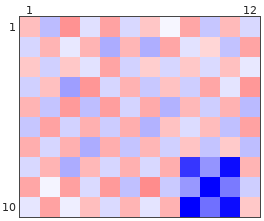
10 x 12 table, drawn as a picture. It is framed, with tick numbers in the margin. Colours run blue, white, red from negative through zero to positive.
Ninth with the lowest average: bottom right. Odd patch: lower, in the bottom right. Grain: checkered.
